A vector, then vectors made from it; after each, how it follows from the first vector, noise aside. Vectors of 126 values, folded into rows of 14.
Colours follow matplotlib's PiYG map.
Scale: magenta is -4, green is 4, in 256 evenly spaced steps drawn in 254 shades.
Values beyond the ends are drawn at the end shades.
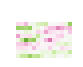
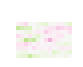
shrunk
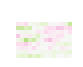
shrunk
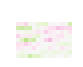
shrunk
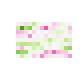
wrapped around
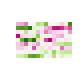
scaled up
